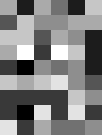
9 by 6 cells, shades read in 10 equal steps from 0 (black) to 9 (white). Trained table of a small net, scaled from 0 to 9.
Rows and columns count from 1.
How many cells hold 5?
8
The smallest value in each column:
2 0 2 2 1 1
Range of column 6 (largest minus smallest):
6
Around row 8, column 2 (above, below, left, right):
2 2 2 8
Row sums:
25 32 29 34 17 36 20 22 29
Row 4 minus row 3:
-1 2 -1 3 2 0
